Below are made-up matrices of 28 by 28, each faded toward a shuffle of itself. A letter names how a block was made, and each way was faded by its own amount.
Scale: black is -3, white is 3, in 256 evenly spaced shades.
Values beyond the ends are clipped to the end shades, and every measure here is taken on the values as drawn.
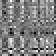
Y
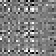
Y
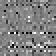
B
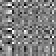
Y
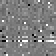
B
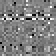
B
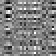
Y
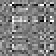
Y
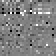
B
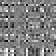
Y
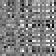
Y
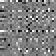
B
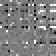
B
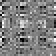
Y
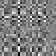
Y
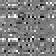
B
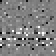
B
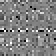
B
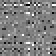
B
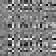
Y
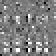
B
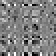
Y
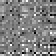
B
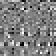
B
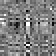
Y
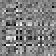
Y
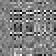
Y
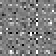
B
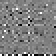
B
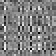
Y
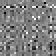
B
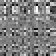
Y
